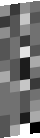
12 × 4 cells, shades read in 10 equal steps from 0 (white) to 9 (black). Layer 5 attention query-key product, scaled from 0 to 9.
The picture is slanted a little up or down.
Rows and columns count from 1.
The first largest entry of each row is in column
2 1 2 3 1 3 3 4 3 3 3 4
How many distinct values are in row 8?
4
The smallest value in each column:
3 3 0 3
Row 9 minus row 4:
-1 0 -1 0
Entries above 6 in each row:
1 1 0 1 0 1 1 1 0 0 1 1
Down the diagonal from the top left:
4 6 4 5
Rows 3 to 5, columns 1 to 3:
4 6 4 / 6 5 7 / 6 5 1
